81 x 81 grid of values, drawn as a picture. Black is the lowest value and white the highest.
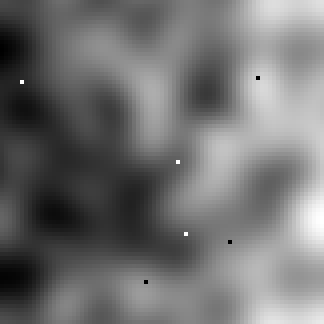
The middle left is the smoothest part. The field climbs toward the right. No single row or column stands out from its neighbours. Six lone cells stand out: three far higher and three far lower than their neighbours. There are no regular stripes.
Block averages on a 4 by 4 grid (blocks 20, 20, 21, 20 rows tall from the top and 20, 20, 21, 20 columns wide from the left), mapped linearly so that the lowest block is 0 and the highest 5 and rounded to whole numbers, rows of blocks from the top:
1 3 3 5 / 0 2 3 5 / 0 0 3 4 / 1 2 3 5
